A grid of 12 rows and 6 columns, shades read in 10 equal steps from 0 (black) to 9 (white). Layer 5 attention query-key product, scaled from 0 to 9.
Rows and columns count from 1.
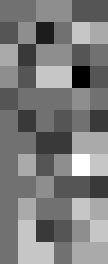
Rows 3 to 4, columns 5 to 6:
3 4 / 0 3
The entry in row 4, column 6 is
3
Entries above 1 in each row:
6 5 6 5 6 6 6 6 6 6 6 6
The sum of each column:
49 54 49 49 58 56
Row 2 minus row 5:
0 1 -3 0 2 2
